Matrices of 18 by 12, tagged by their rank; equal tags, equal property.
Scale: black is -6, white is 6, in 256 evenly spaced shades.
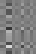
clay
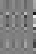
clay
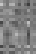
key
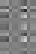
clay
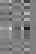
clay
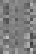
key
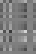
clay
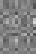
key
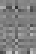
key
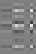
clay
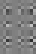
clay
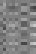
key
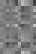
key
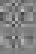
key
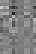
key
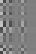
clay
